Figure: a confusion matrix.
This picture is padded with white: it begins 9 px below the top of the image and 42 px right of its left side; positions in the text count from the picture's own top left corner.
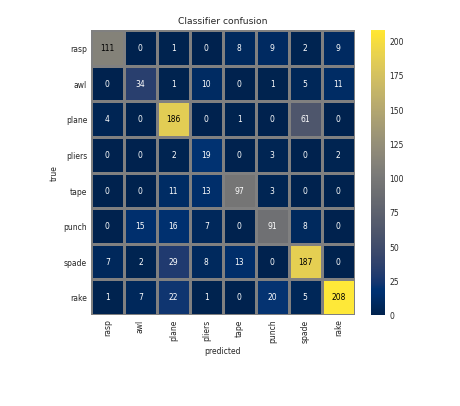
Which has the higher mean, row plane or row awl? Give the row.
plane
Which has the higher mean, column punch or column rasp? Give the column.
punch
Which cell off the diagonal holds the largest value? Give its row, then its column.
plane, spade
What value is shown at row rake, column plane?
22
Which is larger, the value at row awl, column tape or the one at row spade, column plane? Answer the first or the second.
the second
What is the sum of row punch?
137
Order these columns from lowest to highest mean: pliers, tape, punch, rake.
pliers, tape, punch, rake
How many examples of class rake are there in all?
264
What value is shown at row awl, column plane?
1
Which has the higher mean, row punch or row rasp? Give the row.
rasp
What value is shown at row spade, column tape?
13
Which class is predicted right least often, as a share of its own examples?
awl
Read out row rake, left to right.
1 7 22 1 0 20 5 208
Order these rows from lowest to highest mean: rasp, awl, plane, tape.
awl, tape, rasp, plane
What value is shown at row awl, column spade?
5
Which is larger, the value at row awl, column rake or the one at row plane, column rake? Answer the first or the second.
the first
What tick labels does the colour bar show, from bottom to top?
0, 25, 50, 75, 100, 125, 150, 175, 200
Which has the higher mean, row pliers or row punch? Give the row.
punch
